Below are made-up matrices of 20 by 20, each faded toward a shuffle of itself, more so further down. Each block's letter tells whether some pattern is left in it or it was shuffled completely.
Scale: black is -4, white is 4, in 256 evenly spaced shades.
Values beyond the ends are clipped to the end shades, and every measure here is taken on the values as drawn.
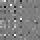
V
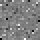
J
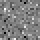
J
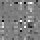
V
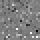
J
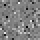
J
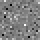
J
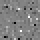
J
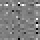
V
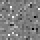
J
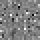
J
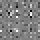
V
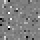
J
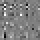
V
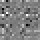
V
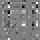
V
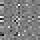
V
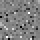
J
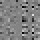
V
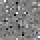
J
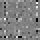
V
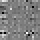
V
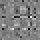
V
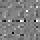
V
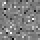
J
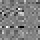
V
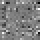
V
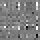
V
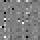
V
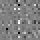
V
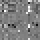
V
